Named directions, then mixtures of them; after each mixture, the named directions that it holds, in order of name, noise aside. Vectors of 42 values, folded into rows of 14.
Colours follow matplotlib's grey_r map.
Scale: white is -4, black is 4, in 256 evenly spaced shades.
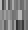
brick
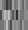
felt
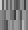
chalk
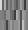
chalk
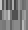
chalk, felt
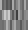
brick, felt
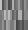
brick, felt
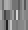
chalk, felt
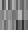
brick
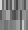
chalk, felt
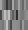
felt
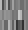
brick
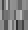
brick, felt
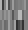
brick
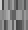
brick, chalk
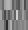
chalk, felt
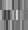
felt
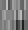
brick, chalk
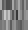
brick, felt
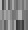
brick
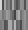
brick, chalk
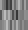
felt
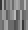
chalk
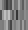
felt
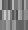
brick, felt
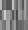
brick, felt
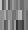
brick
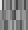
brick, chalk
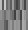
chalk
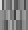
brick, chalk
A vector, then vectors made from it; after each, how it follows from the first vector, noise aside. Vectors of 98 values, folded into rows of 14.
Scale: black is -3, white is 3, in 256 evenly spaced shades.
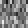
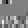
partly zeroed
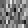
wrapped around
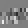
partly zeroed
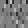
partly zeroed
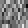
wrapped around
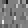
partly zeroed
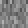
shrunk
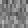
shrunk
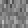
shrunk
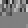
partly zeroed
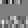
partly zeroed
